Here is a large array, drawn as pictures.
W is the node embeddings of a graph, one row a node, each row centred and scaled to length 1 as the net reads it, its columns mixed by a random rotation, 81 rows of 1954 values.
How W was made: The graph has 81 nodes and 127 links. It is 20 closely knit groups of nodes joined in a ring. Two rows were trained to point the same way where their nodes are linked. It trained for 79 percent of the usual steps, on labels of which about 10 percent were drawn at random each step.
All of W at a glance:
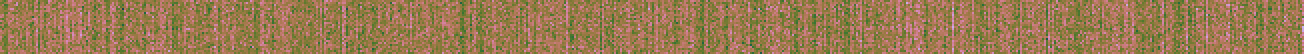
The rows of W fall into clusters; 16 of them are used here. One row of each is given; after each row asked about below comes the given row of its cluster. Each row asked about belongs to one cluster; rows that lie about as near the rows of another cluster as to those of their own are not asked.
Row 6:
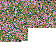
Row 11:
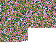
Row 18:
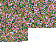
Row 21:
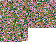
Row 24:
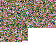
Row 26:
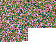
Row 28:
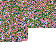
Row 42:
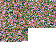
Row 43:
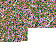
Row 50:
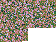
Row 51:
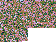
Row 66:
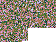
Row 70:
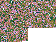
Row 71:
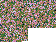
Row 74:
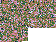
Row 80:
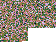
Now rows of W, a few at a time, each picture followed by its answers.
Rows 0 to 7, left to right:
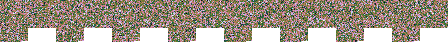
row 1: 66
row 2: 26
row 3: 28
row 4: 80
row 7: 50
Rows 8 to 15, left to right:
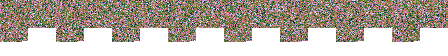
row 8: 18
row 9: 42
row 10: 71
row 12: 18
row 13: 70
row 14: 70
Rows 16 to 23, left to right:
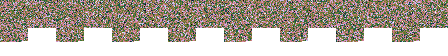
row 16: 6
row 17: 74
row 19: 71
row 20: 50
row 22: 50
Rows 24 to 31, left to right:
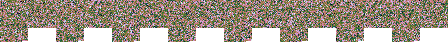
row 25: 21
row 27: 6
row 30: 21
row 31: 51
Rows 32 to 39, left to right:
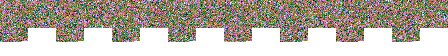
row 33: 80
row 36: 74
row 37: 28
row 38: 42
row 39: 43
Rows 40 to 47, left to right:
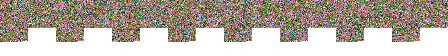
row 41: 6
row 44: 43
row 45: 11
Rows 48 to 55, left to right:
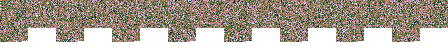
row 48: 11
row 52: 43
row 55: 51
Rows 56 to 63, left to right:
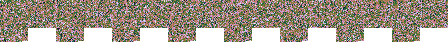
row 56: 24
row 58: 42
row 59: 24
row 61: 66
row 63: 80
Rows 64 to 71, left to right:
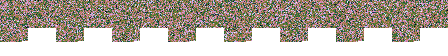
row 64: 6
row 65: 74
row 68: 18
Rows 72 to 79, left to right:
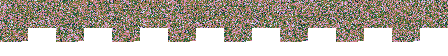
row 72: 42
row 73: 24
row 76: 18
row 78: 50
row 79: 66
